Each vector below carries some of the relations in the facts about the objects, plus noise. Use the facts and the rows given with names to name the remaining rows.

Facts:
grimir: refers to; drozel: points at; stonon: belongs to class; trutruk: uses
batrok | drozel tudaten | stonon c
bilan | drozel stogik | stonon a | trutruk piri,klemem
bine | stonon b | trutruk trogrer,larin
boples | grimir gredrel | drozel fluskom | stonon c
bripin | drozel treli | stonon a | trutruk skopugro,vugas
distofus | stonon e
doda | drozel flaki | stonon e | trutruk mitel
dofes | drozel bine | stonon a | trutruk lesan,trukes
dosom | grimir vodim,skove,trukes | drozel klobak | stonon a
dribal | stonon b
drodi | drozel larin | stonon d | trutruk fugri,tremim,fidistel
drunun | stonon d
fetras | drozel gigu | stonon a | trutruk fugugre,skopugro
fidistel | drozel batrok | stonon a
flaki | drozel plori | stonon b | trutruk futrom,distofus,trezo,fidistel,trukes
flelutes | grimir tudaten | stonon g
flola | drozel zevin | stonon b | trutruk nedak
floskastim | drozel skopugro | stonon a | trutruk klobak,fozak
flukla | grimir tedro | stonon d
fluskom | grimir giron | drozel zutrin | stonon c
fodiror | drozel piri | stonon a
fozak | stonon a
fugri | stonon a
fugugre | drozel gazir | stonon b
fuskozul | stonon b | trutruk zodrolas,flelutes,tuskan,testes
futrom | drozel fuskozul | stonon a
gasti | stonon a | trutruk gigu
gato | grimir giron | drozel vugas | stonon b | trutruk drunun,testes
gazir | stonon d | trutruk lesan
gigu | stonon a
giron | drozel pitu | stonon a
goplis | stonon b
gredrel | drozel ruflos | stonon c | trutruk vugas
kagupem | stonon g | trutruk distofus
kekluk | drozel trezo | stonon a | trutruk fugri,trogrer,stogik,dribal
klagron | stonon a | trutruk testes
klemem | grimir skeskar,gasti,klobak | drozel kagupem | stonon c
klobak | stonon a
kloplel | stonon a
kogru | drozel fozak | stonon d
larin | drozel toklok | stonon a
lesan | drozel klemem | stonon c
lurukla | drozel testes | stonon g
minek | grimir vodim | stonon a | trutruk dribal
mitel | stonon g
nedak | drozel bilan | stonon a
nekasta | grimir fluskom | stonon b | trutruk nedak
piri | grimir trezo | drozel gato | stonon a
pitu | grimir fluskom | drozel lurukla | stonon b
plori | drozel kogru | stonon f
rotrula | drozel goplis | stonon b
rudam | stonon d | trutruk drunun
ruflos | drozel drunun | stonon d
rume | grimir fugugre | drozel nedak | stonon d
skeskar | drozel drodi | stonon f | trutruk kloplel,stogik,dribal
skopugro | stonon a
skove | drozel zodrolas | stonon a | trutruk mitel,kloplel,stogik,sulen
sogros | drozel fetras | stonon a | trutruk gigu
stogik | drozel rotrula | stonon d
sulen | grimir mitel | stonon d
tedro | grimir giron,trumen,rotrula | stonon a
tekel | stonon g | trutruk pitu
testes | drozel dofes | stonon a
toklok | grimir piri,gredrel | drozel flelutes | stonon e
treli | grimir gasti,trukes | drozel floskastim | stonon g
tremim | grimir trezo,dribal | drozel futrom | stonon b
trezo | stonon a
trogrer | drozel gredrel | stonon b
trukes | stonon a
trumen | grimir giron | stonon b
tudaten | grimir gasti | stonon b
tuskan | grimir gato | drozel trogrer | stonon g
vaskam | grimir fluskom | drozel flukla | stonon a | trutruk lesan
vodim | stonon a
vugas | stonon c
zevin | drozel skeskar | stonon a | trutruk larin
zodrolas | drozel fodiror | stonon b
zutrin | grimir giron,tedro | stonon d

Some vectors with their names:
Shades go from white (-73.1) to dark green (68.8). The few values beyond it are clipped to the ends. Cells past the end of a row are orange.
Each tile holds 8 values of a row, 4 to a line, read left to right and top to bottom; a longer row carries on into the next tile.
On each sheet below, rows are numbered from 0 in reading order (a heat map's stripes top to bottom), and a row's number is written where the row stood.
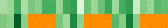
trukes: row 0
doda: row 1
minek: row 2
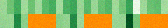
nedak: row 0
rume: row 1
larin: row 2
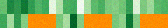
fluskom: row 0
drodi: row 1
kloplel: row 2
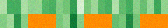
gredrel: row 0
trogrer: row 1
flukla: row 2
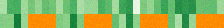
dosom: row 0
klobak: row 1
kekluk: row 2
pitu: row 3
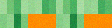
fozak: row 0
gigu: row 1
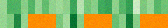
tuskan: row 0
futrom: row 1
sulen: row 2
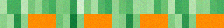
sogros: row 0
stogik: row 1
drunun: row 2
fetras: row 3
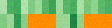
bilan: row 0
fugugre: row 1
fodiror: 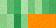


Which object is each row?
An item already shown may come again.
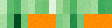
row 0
flelutes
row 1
vugas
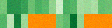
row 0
vaskam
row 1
gasti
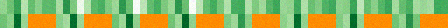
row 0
tremim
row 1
flola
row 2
zevin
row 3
zevin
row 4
bilan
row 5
lesan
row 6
fidistel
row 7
goplis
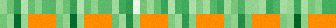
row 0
tremim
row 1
tremim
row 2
kekluk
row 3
bilan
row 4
vugas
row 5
trukes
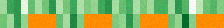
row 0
skove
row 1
dofes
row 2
rotrula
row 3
skeskar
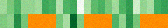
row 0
vugas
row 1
drodi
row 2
bine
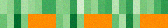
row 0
trezo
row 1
fugri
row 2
flaki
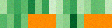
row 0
trumen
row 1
toklok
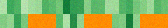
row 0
fuskozul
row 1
nekasta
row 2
piri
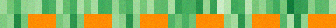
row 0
vugas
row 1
rotrula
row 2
zodrolas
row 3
gato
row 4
bripin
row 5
nekasta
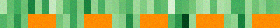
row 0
tedro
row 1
giron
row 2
testes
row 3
tudaten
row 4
boples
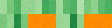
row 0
vugas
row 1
fugugre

